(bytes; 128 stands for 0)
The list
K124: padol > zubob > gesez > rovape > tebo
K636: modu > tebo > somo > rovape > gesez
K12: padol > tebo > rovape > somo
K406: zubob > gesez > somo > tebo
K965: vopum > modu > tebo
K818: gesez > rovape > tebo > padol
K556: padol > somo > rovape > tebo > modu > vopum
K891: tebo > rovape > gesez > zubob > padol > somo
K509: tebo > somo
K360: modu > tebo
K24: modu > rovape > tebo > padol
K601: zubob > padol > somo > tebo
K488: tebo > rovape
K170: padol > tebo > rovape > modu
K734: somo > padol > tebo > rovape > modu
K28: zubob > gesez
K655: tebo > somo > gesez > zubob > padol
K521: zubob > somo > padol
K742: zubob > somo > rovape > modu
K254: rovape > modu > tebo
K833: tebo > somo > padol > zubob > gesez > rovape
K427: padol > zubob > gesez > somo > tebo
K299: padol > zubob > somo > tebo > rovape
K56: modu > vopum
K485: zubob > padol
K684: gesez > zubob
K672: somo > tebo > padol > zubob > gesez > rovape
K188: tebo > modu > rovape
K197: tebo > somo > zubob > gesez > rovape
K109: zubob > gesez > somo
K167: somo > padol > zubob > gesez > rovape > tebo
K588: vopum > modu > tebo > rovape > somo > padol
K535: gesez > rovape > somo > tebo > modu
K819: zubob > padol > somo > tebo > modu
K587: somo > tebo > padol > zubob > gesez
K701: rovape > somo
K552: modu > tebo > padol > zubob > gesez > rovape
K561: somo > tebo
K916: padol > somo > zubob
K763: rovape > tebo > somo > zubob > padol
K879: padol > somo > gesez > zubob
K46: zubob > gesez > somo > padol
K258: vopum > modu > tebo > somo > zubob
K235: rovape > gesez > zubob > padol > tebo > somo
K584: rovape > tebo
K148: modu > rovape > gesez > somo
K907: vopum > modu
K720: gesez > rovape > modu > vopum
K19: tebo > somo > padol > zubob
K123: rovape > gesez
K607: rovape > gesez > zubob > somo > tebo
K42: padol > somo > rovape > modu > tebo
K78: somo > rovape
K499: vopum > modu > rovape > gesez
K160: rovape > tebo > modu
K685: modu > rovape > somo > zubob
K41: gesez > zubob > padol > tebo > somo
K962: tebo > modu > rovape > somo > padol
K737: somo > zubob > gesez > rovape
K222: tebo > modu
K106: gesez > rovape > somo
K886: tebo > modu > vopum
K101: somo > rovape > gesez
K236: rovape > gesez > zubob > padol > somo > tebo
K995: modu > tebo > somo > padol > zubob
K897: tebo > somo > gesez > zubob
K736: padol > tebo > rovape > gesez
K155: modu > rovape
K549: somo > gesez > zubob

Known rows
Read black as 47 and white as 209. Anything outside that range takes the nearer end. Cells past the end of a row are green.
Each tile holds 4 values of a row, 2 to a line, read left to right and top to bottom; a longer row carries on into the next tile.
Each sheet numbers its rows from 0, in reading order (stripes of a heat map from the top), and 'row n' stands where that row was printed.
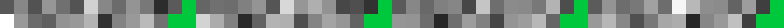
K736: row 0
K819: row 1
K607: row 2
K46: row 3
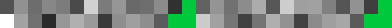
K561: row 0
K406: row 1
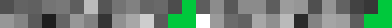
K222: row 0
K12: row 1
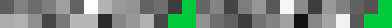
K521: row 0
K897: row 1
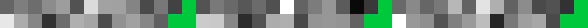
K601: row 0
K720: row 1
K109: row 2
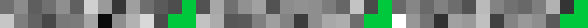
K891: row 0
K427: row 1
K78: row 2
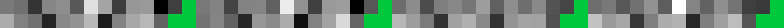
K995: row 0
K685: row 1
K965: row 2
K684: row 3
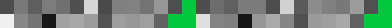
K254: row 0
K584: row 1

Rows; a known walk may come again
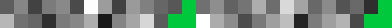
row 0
K19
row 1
K109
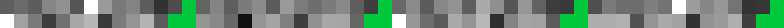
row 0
K28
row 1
K360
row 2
K12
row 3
K818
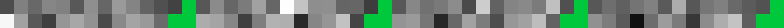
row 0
K170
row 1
K521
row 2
K607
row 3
K222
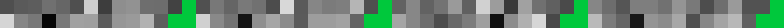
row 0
K160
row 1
K584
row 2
K891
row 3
K155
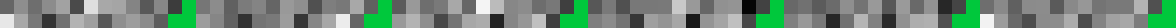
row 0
K601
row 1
K197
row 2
K46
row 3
K24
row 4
K907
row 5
K299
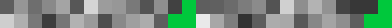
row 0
K406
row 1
K819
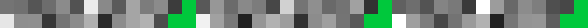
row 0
K235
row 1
K561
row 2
K587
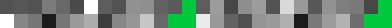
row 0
K123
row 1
K916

